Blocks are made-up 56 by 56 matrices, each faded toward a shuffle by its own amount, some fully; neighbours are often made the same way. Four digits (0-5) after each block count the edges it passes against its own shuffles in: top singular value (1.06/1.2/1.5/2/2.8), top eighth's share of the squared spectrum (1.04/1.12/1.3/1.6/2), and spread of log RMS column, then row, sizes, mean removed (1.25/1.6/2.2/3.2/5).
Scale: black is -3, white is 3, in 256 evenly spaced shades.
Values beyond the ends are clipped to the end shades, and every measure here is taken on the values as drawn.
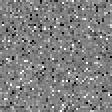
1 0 0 0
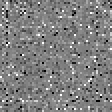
3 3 1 1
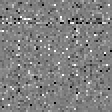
2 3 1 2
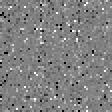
1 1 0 1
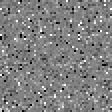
0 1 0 0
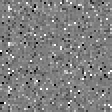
1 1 1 0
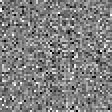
3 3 1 1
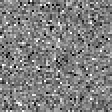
2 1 0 0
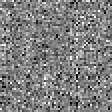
3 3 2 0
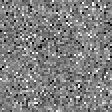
2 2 0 0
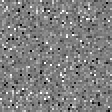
0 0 0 0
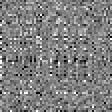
4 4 3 3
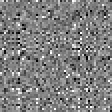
4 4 3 3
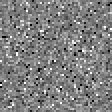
1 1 0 0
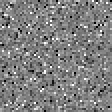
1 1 0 0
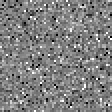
1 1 0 0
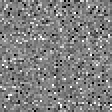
2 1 0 0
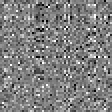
4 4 2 2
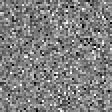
0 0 0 0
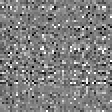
4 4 2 3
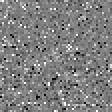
2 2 0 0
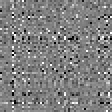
4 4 3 2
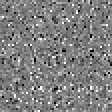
3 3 1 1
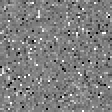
1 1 0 0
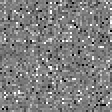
3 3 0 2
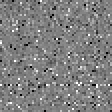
3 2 0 1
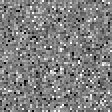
0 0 0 0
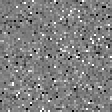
1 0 0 0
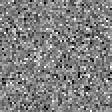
1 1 0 1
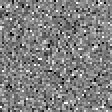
1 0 0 0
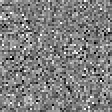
3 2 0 1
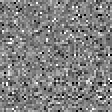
3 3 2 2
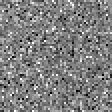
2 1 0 0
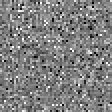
2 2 0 0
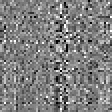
4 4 3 2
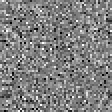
3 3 1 1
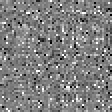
3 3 1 1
